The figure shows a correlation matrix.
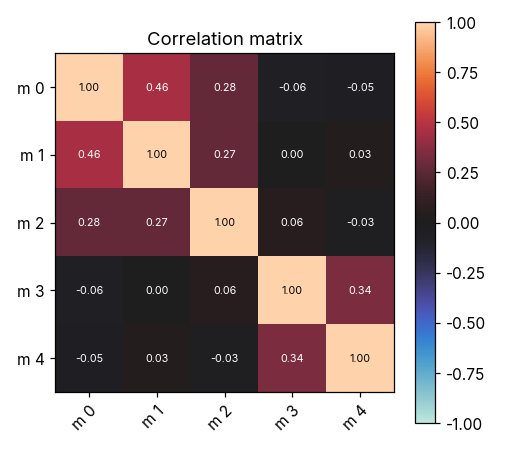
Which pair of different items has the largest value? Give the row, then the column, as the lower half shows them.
m 1, m 0
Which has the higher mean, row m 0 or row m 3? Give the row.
m 0
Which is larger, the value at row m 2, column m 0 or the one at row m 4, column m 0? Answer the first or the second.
the first
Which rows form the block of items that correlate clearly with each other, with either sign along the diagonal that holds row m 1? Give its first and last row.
m 0 to m 2
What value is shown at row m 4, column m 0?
-0.05
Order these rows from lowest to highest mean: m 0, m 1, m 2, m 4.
m 4, m 2, m 0, m 1
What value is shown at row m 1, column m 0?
0.46
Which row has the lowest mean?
m 4
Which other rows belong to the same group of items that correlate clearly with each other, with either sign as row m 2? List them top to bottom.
m 0, m 1
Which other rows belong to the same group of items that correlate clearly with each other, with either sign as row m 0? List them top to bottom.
m 1, m 2
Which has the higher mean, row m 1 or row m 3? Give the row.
m 1
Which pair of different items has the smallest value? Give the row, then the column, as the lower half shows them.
m 3, m 0
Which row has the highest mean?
m 1
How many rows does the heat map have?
5
